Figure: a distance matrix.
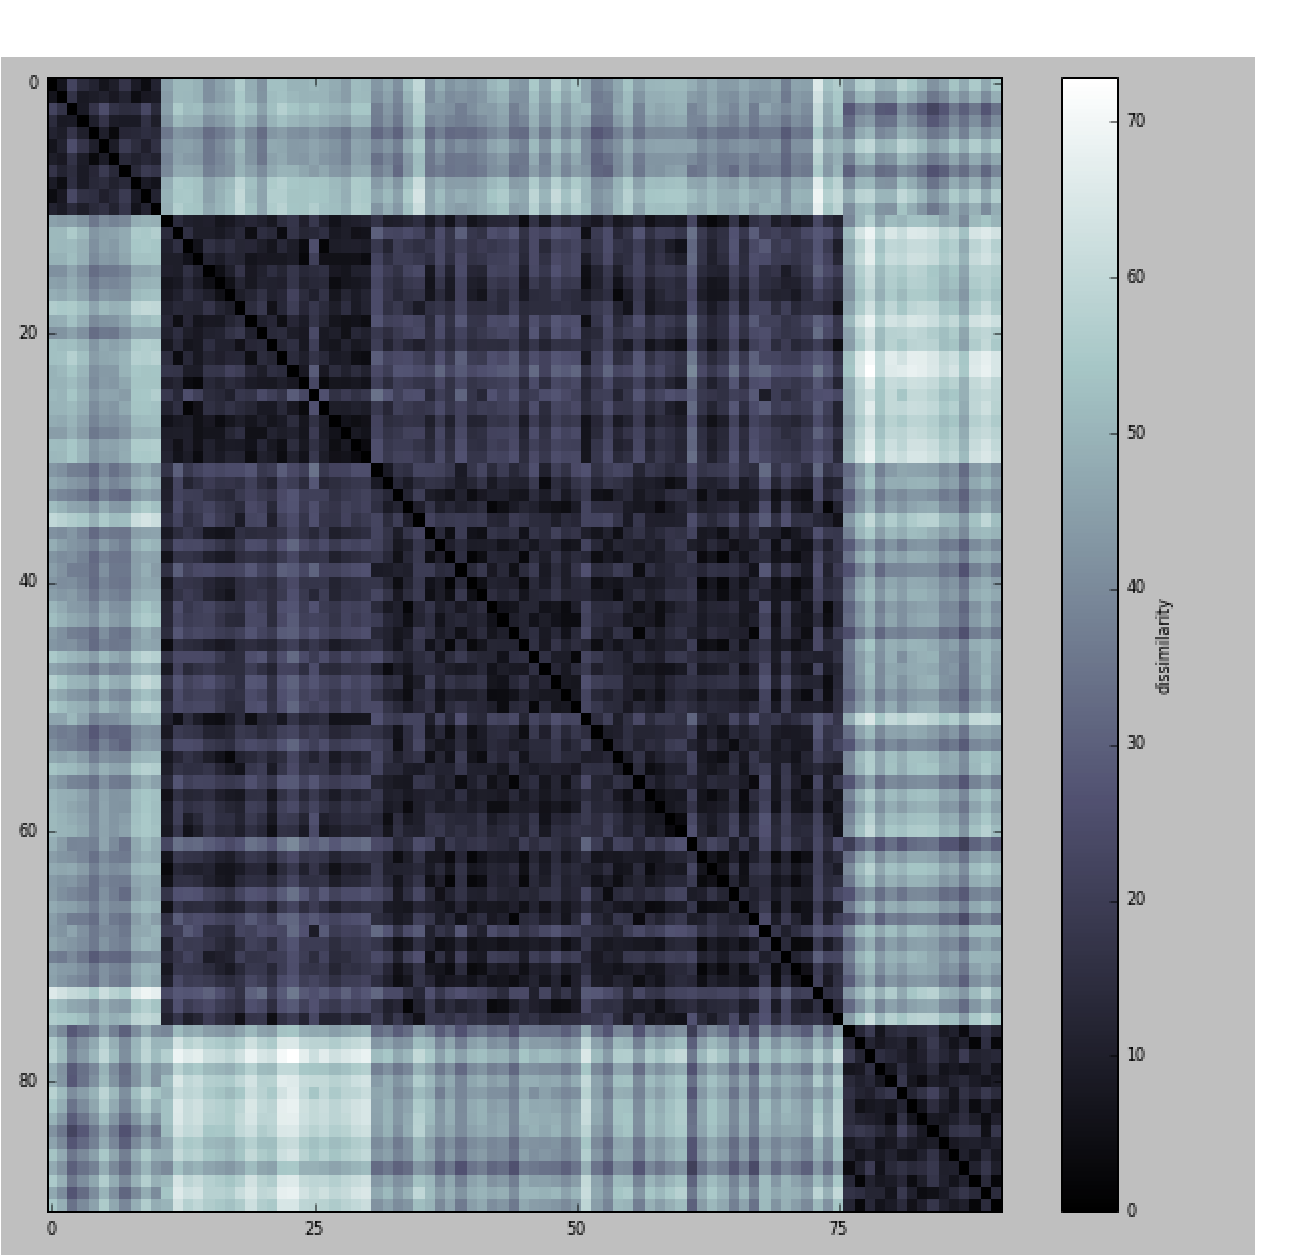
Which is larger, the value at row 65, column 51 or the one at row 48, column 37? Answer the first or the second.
the first
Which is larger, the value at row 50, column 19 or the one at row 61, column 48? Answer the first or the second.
the first
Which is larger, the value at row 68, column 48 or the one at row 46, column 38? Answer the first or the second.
the first
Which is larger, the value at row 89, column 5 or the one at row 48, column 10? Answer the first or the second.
the second
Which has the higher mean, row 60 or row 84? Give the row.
84
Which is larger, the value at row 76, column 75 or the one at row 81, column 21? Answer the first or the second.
the second
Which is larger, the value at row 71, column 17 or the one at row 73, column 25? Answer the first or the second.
the second
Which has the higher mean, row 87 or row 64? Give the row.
87
